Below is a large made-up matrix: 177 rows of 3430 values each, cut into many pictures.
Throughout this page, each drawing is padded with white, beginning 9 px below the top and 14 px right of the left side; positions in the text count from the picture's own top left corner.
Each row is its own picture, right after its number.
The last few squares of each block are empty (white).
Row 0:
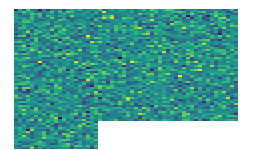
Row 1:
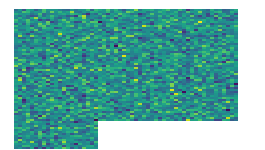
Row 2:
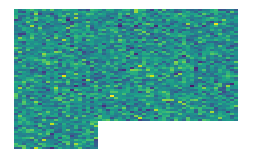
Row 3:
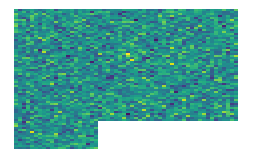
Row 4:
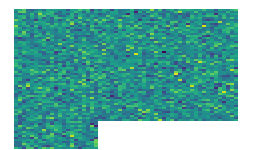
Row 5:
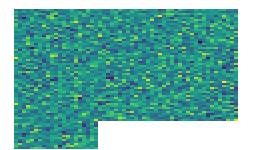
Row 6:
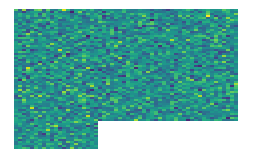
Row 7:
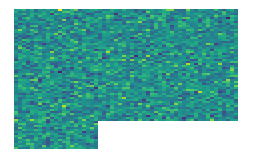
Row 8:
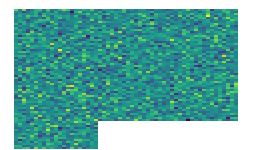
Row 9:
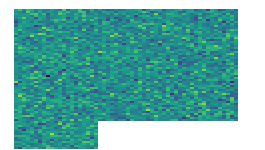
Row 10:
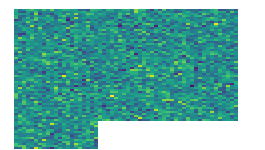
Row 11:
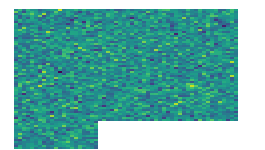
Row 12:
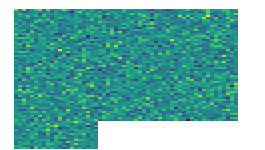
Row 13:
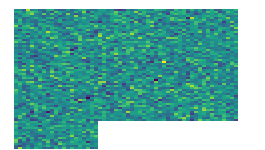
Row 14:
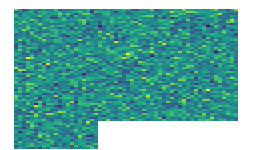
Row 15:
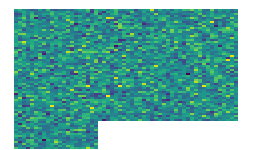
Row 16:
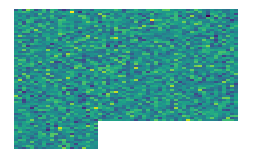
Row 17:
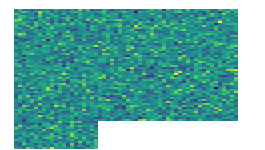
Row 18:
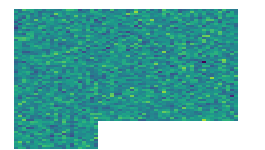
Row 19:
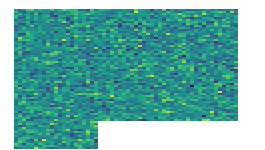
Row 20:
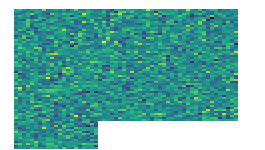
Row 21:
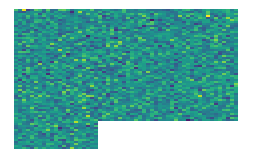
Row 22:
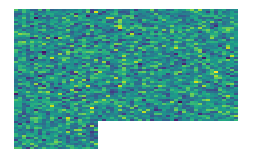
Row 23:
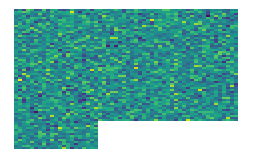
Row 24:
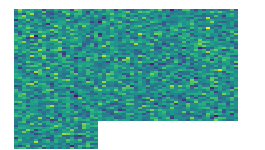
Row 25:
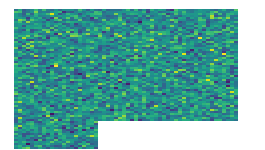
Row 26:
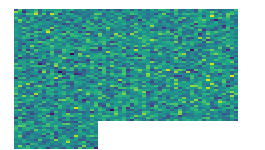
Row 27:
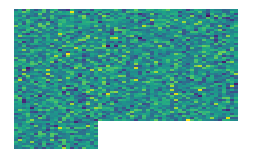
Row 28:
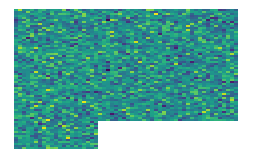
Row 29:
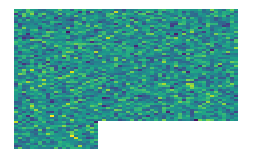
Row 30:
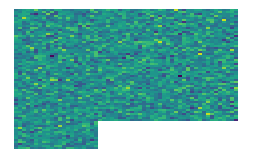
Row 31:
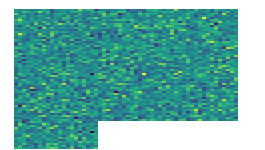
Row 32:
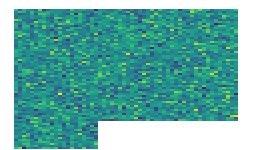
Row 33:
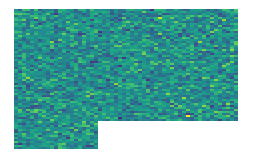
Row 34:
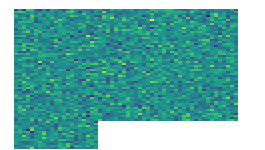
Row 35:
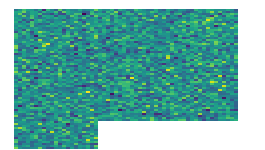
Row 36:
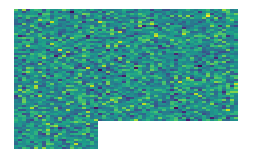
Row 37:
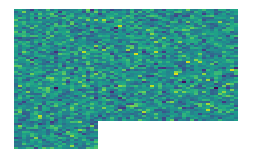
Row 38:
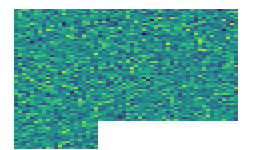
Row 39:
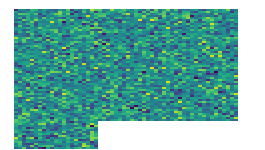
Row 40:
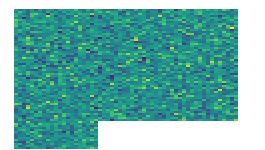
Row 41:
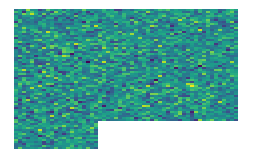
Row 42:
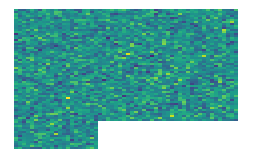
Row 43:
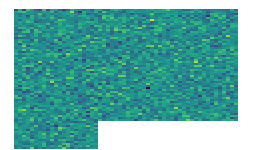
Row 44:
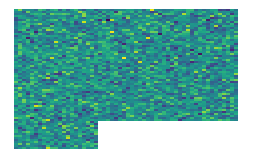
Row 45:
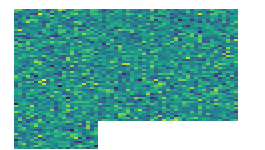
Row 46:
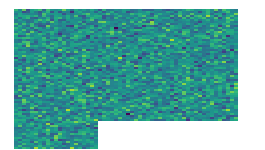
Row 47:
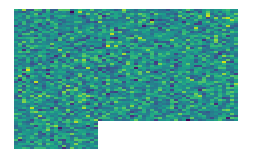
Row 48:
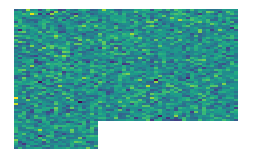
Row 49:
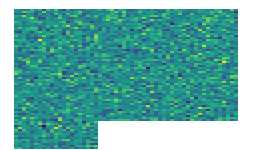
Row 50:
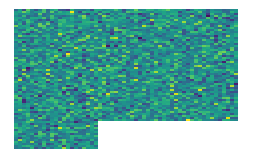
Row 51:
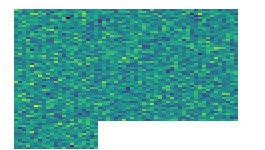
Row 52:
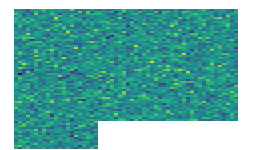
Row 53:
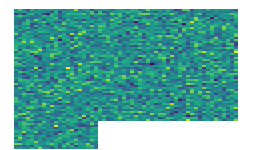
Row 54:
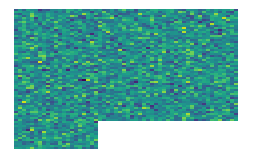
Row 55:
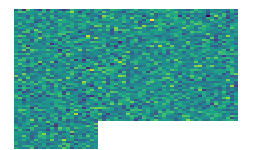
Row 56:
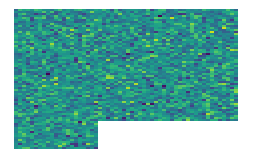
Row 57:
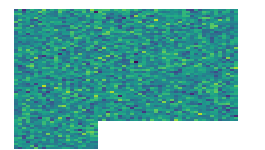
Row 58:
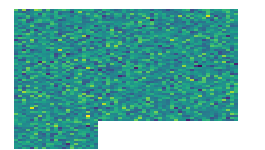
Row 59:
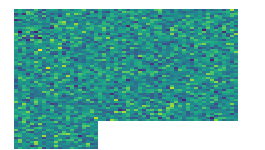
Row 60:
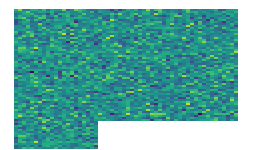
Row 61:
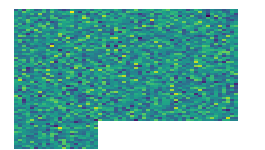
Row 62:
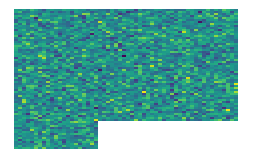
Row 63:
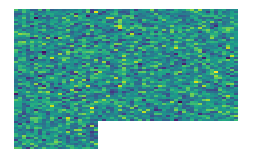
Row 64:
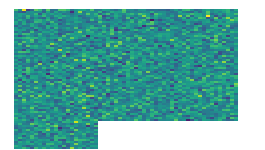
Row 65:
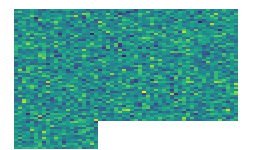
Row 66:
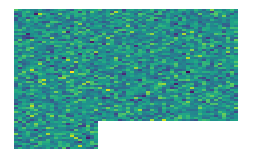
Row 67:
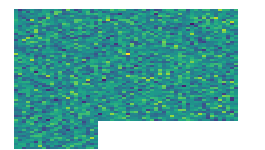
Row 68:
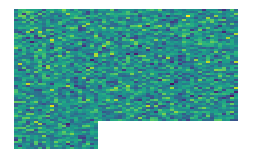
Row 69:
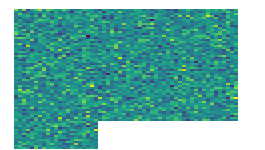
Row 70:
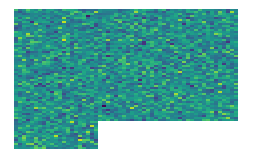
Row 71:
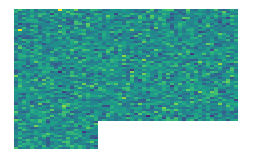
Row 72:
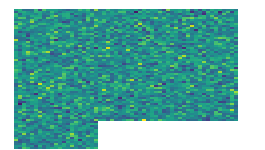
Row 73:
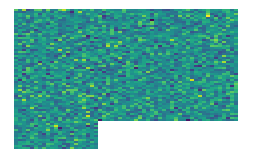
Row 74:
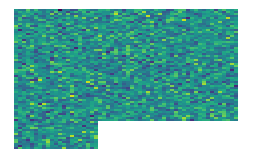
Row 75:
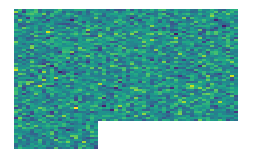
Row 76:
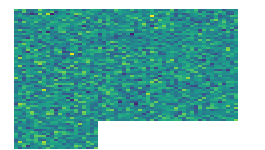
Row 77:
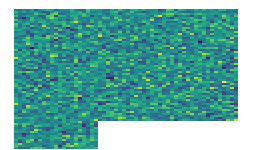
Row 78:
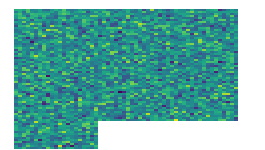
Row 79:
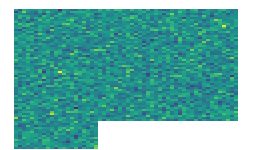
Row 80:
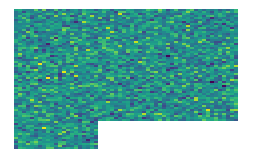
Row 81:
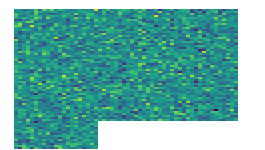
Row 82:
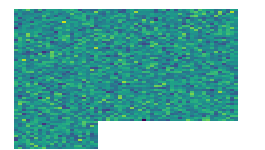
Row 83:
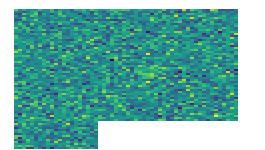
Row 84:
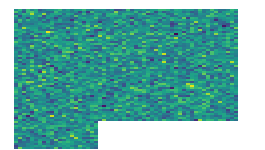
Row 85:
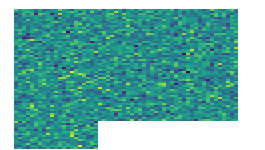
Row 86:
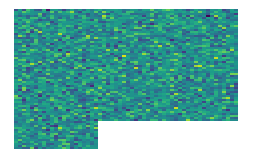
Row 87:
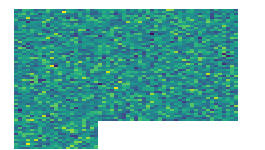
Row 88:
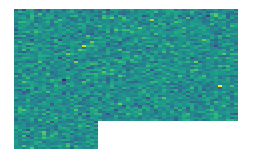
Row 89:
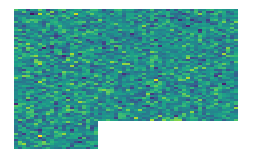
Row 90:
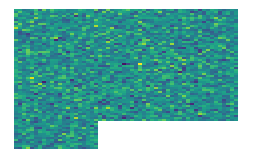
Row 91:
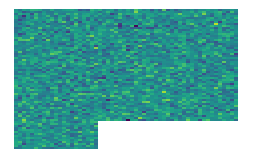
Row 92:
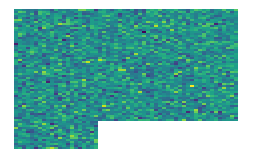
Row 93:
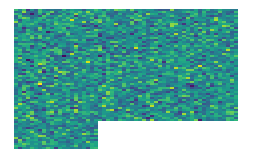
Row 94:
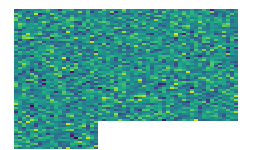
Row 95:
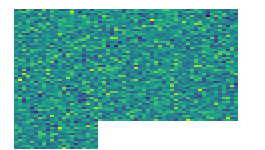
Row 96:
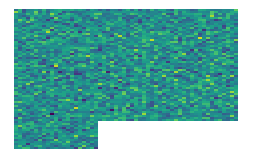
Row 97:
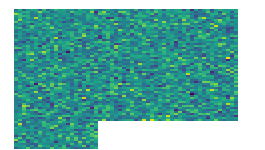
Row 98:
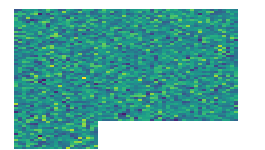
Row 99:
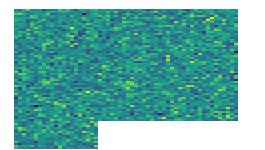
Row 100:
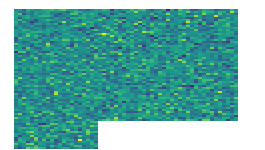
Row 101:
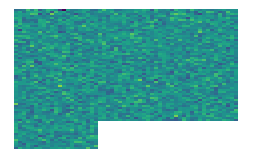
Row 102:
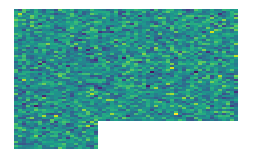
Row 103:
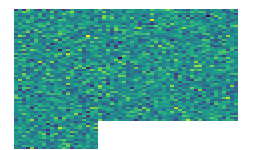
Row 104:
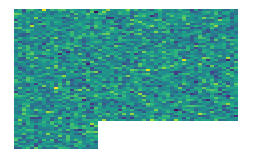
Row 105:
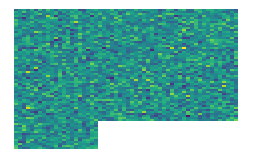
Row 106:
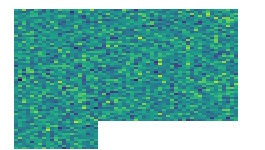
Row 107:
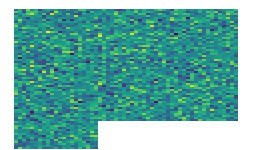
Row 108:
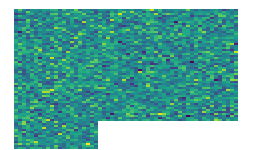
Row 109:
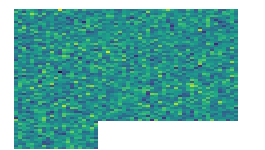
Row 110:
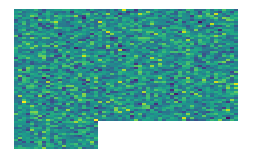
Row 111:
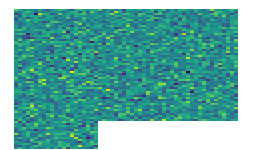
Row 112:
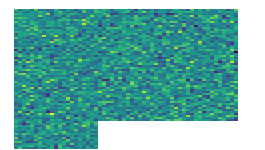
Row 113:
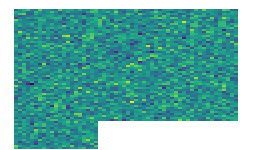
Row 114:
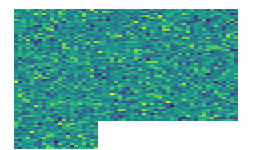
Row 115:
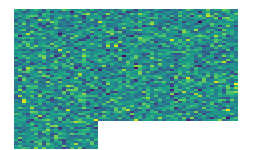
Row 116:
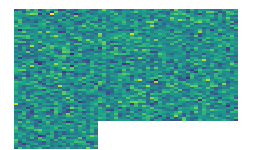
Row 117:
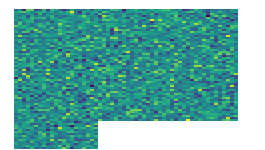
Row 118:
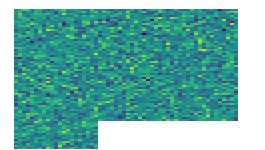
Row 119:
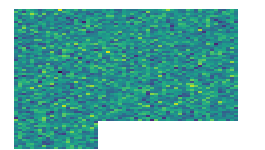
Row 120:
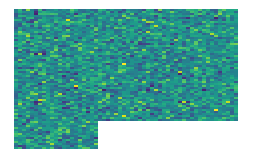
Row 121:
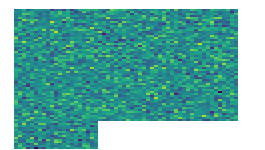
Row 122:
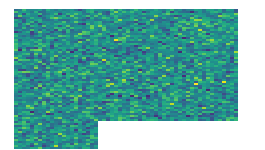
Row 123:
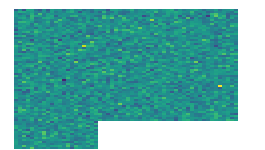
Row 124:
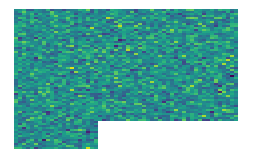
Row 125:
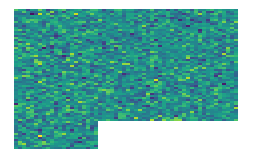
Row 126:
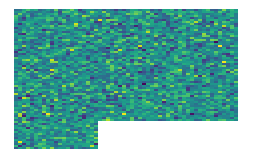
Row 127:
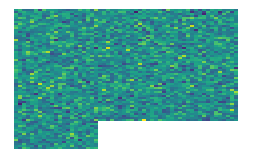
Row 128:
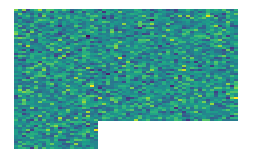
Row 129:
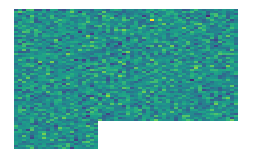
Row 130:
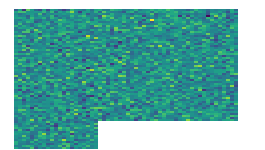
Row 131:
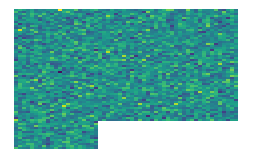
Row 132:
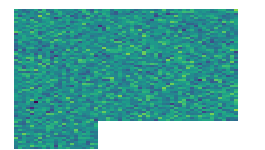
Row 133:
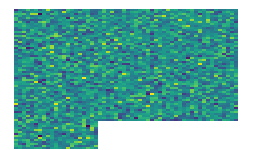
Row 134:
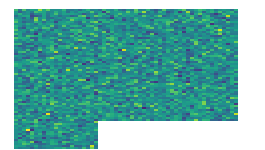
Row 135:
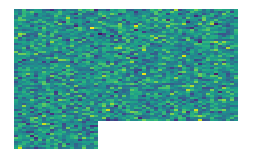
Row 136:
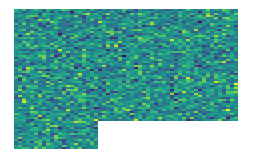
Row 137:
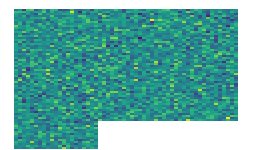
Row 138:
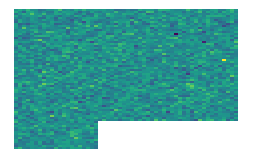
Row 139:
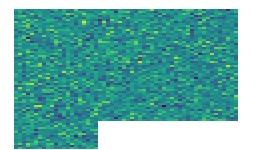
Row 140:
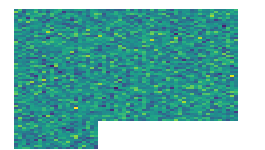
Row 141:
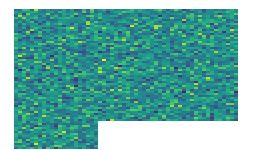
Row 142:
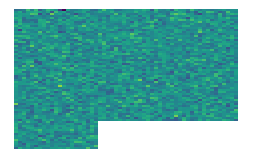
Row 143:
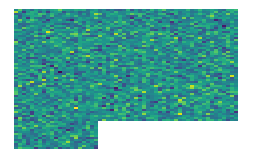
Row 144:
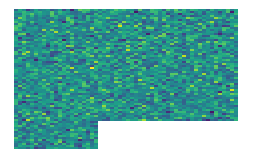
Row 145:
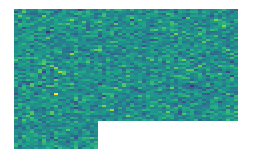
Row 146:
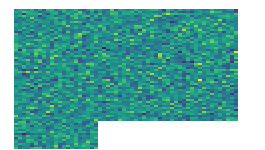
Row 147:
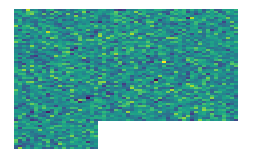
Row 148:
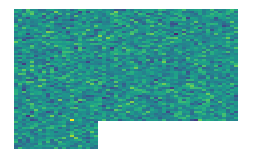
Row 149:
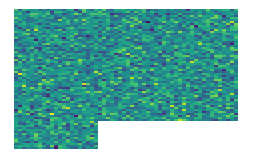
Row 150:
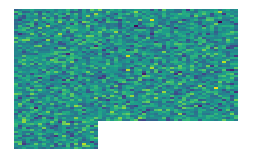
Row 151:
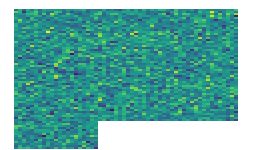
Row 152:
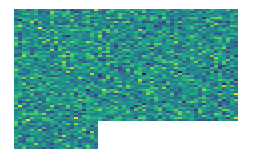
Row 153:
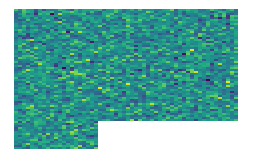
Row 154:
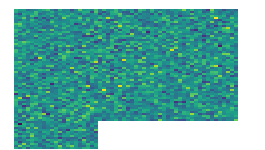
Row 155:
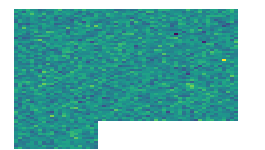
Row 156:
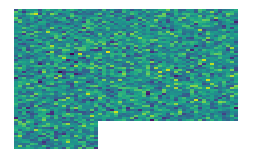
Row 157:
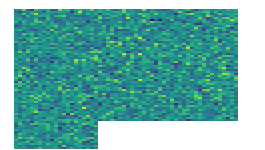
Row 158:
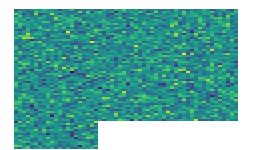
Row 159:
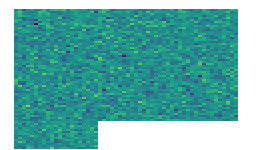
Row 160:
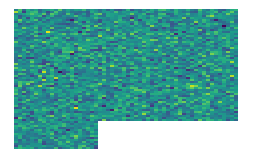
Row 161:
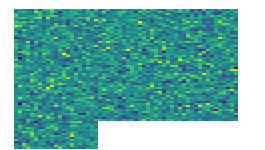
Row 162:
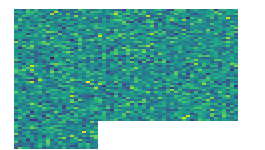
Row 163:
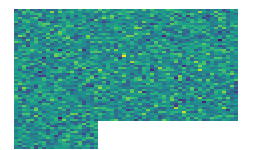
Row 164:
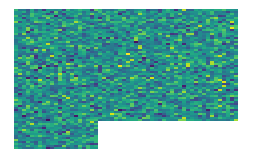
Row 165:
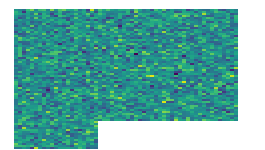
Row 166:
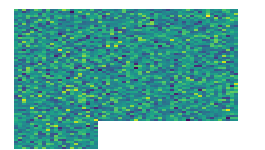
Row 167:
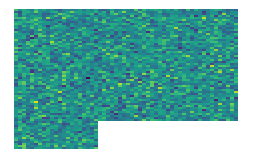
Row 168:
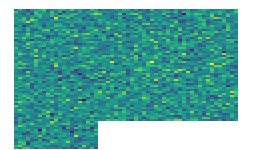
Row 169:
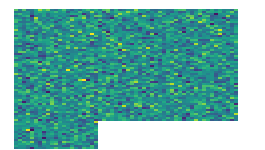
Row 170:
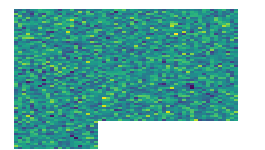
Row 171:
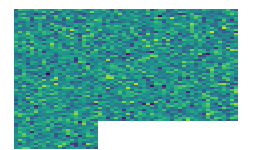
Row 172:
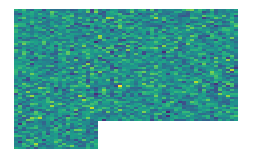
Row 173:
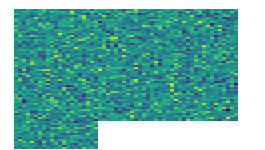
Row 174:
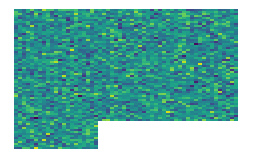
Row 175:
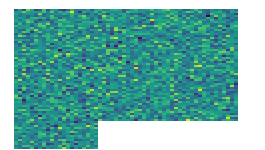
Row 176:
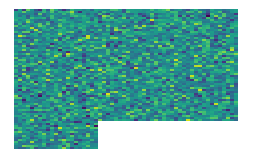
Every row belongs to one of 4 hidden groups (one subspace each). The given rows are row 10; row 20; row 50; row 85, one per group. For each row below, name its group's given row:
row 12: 50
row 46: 50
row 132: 20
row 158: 85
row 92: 10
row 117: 50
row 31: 10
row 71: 85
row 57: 10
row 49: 20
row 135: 10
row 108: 20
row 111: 85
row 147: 85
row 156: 85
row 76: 85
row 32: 10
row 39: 10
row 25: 85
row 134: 50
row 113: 20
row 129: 50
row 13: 85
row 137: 50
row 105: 20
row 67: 20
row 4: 10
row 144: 10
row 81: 10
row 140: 85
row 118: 20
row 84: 85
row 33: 20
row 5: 20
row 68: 20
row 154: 10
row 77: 20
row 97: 10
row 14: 20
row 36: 50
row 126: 10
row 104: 10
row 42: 20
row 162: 85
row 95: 50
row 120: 10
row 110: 50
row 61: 50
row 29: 85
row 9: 20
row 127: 10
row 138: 85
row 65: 50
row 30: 20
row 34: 50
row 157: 50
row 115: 50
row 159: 10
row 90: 10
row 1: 50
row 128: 50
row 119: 85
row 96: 85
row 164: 20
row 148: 85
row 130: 50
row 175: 50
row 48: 85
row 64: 50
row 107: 85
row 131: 85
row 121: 10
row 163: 50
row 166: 50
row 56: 20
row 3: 20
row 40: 20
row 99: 20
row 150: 10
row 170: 85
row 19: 10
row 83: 10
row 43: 50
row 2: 10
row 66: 85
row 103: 50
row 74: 85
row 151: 85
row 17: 10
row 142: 85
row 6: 50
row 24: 20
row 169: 50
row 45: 85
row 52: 85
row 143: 85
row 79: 85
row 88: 50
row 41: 85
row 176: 50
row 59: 20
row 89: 85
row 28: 20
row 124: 10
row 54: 50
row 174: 10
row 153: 85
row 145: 85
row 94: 85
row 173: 50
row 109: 85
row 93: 85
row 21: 50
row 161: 10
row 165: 10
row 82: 10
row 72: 10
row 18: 10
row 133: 85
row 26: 85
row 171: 20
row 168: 85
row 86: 50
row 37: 10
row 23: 50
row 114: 20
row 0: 50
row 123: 50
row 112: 20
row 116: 85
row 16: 50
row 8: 50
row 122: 20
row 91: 10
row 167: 10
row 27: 50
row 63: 10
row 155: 85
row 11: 85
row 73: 50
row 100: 10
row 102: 20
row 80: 20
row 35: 20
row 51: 20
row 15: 10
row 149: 20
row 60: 20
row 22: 10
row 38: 20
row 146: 20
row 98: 85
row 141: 20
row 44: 20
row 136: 50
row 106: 50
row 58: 50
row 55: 50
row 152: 10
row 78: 20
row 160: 85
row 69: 50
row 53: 20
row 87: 85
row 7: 85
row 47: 50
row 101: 85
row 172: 10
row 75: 85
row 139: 20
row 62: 50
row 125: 85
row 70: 10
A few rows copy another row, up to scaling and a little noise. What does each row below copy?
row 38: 118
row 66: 111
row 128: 69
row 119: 109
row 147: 13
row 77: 5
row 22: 63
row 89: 125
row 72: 127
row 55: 130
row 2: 10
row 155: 138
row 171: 56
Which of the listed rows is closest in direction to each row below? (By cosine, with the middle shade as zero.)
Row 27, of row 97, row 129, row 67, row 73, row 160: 129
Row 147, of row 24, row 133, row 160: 160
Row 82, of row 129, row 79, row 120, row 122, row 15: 120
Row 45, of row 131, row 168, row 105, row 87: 168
